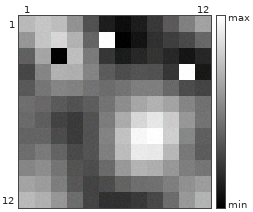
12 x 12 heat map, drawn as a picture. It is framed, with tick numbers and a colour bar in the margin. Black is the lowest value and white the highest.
Three lone cells stand out: two far higher and one far lower than their neighbours. The middle left is the calmest part. The top middle is the ninth with the lowest average. Neither half mirrors the other.
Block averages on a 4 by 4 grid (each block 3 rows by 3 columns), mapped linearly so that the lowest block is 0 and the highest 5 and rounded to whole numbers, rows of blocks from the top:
3301 / 2222 / 2253 / 3123
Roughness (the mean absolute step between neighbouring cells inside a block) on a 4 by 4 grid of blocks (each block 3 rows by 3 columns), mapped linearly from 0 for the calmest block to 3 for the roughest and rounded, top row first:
2 3 0 1 | 1 0 0 3 | 0 0 0 1 | 0 0 1 0
